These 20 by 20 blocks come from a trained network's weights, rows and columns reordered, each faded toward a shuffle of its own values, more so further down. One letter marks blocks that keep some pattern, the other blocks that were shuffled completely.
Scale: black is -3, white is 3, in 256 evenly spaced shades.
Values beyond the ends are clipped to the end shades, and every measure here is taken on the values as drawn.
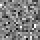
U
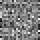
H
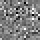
H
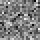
U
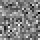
U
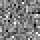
U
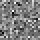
U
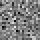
U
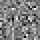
H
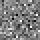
U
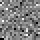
U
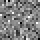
U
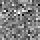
H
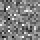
U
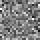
H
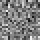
H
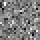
U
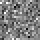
U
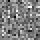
H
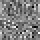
H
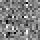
H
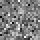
U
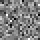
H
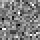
U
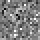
U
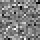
U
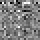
H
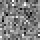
U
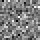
U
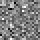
H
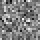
H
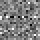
H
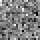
U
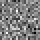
H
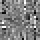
H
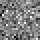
U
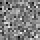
U
